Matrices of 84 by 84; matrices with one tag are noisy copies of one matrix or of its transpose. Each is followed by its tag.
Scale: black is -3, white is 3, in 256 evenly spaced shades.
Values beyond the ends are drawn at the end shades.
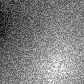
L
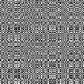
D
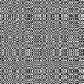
D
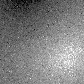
L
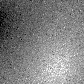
L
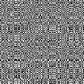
D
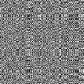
D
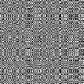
D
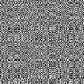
D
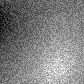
L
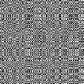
D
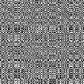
D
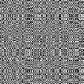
D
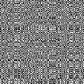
D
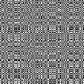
D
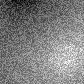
L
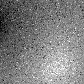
L
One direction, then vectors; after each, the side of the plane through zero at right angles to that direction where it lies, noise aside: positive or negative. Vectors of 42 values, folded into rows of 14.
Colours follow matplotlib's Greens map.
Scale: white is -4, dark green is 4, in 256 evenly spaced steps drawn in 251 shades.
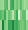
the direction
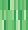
negative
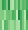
negative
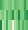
negative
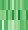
negative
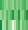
negative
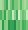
positive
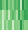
negative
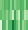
positive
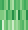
negative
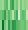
positive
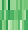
negative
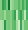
negative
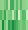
positive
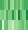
negative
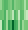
positive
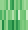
positive
